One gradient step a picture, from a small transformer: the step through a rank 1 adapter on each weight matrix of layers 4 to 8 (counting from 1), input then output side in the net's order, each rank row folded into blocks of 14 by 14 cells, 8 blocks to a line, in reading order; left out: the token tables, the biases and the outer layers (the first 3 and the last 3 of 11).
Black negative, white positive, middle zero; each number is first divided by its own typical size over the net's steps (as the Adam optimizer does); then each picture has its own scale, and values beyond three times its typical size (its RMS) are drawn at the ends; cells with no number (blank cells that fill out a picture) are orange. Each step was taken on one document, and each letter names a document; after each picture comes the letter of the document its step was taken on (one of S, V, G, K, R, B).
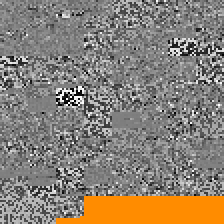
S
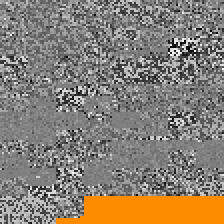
S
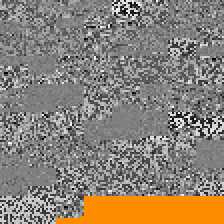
S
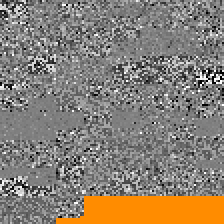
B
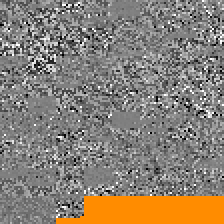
B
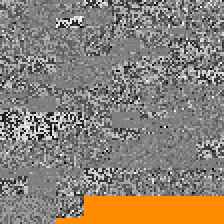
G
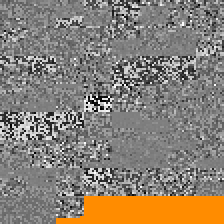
G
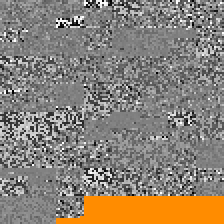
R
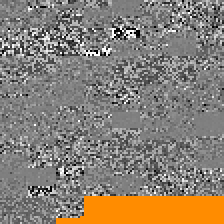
R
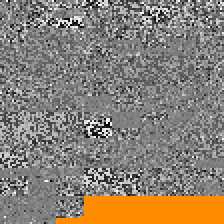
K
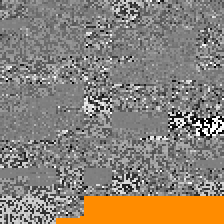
S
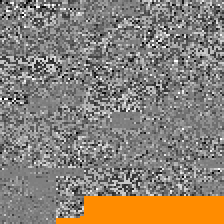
K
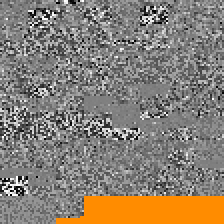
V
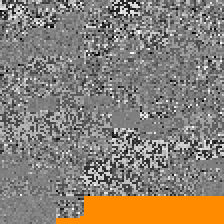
K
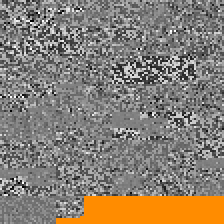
K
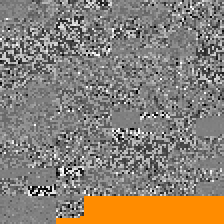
B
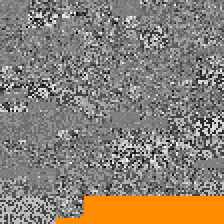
S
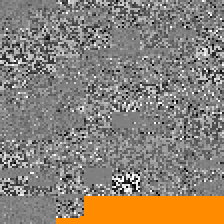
B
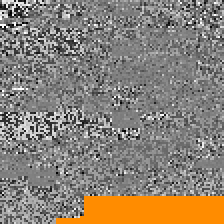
G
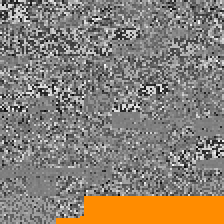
K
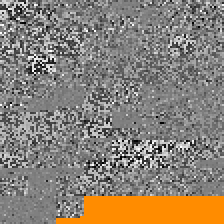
G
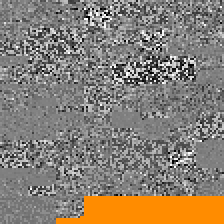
V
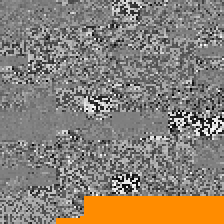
S
